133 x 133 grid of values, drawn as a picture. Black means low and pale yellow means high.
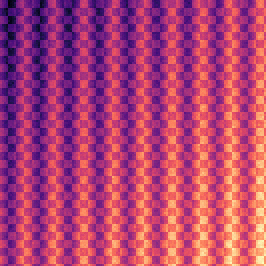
Stripes: upright, repeating 9 times. Ninth with the lowest average: top left. Ninth with the highest average: bottom right. Lone odd cells: none. Slope: up to the bottom right.
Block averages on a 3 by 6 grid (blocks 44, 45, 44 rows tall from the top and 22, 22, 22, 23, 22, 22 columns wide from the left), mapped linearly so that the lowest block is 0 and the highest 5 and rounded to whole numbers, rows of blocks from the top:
011223 / 122334 / 233445
